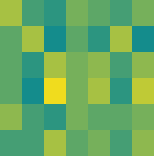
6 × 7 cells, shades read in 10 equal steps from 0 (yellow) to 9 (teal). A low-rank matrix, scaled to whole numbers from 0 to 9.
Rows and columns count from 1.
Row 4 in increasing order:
0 2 3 5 6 8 9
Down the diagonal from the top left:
3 3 3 5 6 7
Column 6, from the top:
7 3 7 8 6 7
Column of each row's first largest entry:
3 3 2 2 3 1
